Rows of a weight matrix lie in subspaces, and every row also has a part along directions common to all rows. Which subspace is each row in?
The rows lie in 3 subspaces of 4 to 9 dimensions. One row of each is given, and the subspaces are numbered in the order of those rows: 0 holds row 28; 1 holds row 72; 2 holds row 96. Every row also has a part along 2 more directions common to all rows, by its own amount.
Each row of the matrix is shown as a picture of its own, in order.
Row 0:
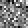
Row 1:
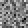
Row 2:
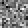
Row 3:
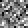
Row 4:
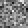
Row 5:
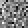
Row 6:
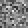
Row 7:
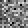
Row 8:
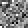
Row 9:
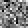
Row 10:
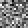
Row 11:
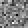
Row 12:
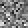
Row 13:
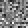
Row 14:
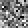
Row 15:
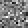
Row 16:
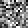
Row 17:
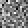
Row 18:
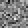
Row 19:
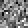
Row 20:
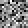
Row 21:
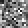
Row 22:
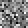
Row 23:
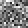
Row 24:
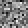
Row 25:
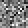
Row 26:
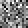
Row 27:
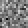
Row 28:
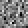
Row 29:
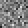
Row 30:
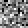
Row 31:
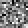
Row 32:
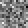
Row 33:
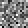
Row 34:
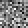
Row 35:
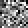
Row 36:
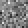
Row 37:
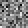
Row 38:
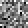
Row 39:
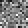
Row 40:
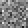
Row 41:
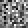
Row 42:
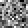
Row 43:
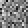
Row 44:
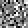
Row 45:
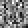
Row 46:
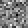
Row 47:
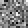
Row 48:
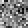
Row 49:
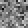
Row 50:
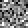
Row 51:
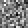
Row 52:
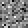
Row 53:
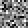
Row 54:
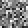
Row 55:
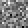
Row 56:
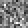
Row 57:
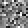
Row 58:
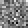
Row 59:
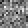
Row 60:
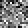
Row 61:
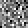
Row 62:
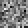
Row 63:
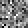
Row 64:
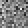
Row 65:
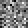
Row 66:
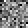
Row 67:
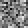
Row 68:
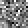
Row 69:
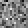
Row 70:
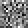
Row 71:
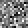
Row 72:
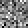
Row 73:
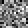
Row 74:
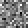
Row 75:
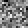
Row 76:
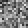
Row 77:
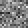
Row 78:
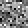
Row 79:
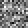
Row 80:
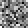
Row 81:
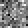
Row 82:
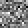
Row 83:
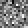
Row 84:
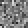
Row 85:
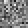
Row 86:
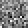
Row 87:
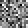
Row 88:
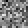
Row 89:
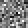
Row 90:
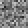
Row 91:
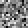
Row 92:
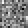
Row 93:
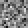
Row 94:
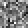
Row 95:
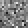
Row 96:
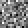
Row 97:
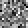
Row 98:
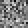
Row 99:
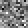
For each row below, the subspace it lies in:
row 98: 0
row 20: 1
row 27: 1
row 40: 2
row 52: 1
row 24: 2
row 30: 0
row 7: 0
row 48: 1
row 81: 1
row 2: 1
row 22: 0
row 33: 0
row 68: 2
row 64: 2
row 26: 0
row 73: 1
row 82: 2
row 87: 0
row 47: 2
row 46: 2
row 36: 2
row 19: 1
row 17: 2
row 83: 0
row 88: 2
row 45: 0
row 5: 2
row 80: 0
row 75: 2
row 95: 1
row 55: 2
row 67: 1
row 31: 0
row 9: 0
